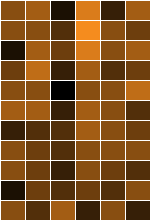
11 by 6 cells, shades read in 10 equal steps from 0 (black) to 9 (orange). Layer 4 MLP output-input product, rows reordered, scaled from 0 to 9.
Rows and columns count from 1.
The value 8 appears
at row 1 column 4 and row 3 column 4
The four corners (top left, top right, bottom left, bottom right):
5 6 5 2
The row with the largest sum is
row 2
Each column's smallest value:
1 3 0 2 2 2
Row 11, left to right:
5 3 6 2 5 2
